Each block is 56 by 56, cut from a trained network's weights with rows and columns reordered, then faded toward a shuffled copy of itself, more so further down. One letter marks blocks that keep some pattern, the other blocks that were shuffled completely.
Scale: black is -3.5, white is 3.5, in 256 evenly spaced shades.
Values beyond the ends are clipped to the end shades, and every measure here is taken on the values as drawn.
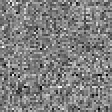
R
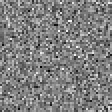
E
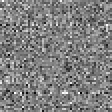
R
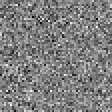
R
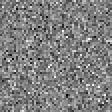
E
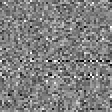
R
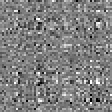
R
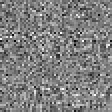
R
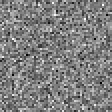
E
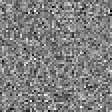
R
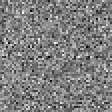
R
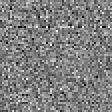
R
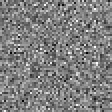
R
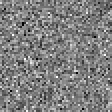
E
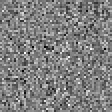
R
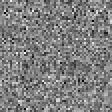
R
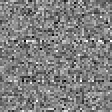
R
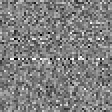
R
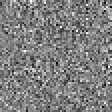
R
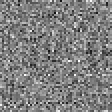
R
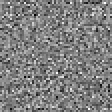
R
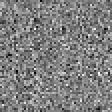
R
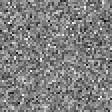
E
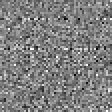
R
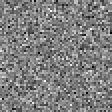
E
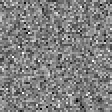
E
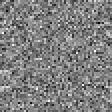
R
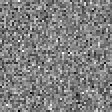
E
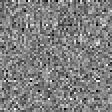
R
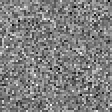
E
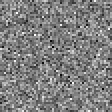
E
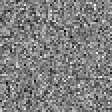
E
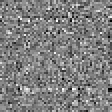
R
